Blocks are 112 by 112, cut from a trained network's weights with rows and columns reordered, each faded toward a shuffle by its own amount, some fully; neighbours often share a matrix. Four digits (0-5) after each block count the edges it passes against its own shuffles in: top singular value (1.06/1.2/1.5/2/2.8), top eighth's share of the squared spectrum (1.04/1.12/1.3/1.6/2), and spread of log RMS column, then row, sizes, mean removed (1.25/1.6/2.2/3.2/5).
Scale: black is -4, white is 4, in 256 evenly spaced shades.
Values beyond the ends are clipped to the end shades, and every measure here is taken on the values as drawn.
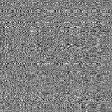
4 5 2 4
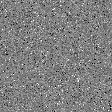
1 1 0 0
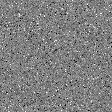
0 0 0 0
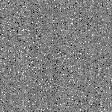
2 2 0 1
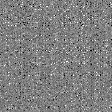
3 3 1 3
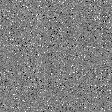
2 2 0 1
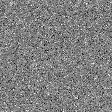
1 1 0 0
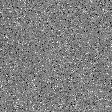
1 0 0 0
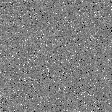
1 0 0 0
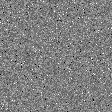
0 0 0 0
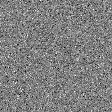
0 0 0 0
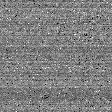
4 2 1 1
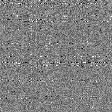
3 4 1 3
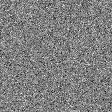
0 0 0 0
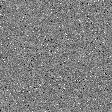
0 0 0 0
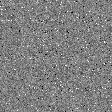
1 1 0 0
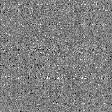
3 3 1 3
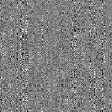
4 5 4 2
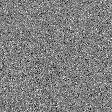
1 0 0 0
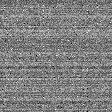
4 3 1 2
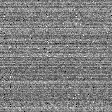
5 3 1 2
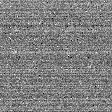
4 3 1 1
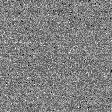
1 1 0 0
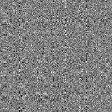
4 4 3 2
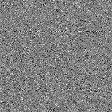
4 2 0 2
